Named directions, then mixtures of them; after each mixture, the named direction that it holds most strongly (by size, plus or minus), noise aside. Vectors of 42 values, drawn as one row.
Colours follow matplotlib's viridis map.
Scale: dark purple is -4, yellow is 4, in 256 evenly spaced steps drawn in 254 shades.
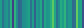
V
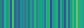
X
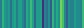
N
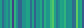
V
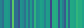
X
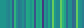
V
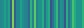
X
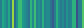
V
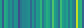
V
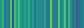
X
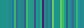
N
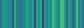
V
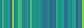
V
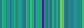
N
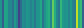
V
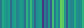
N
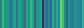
N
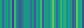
V
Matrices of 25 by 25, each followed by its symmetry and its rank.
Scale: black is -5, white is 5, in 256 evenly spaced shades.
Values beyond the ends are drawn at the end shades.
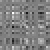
symmetric, rank two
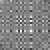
symmetric, rank two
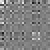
symmetric, rank two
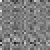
neither, rank three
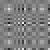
symmetric, rank one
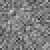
symmetric, full rank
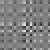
symmetric, rank one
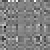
neither, rank three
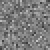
symmetric, full rank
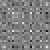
symmetric, rank two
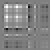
symmetric, rank one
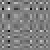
symmetric, rank two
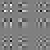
symmetric, rank one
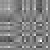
symmetric, rank two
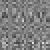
neither, rank three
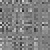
neither, rank three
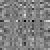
neither, rank three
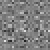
neither, rank three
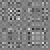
symmetric, rank two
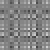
symmetric, rank one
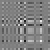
symmetric, rank one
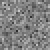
symmetric, full rank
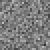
symmetric, full rank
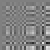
symmetric, rank one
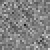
symmetric, full rank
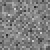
symmetric, full rank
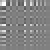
symmetric, rank one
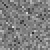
symmetric, full rank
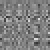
neither, rank three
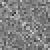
symmetric, full rank
